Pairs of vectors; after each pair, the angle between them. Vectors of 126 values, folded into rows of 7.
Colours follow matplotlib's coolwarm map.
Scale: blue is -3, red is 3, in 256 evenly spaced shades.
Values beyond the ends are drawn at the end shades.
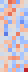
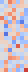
nearly parallel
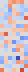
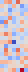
partly aligned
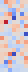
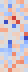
partly opposed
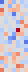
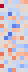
orthogonal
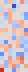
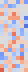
partly aligned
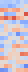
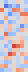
partly aligned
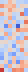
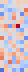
nearly opposite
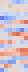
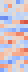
nearly parallel
